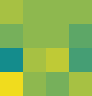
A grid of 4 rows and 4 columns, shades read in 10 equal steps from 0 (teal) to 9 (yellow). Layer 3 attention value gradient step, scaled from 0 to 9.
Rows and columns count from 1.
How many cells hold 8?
0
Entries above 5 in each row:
1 0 2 2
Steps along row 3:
up up down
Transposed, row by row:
6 4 0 9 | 5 5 6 5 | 5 5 7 4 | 5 3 2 6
